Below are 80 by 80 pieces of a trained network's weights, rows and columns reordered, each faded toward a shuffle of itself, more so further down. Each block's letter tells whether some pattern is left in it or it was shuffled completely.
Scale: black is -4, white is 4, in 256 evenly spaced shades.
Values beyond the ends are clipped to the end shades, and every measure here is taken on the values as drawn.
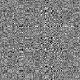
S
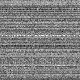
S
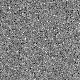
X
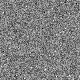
X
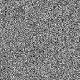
S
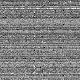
S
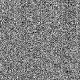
S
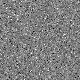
X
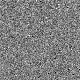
X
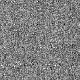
S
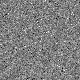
X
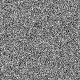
X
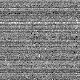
S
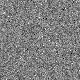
X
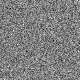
X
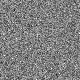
X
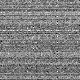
S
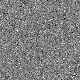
X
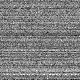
S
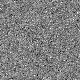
X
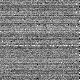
S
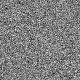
X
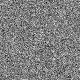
X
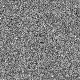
X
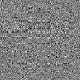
S
